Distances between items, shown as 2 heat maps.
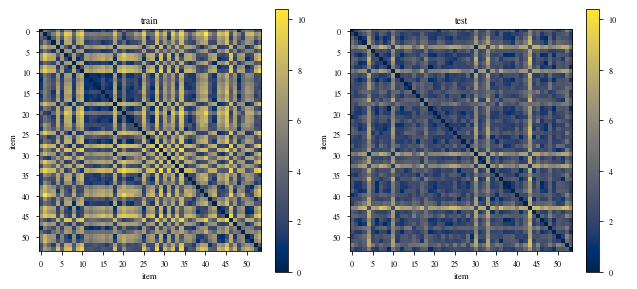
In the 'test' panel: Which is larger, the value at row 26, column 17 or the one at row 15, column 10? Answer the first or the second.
the second
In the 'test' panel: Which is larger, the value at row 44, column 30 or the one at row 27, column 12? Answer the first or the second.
the first
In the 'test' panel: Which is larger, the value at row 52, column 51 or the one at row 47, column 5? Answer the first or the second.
the first
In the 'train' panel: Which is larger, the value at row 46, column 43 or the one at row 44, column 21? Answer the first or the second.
the first
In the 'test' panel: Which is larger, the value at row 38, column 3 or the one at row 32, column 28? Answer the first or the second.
the second
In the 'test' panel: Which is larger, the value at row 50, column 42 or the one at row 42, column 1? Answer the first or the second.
the second
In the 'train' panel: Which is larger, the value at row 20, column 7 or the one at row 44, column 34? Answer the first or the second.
the first
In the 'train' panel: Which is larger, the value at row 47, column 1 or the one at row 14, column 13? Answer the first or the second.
the first
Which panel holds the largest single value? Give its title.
train
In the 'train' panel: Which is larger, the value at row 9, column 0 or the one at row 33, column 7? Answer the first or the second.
the second
